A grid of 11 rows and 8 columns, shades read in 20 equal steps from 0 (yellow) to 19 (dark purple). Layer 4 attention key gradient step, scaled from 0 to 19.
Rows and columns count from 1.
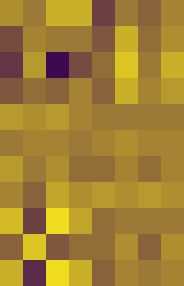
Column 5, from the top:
14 12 10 11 9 8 10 6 10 10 11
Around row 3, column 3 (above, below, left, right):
9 11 6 13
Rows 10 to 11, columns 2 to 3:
2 12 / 16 0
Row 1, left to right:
7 9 4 4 14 9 11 8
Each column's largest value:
15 16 19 13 14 9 11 9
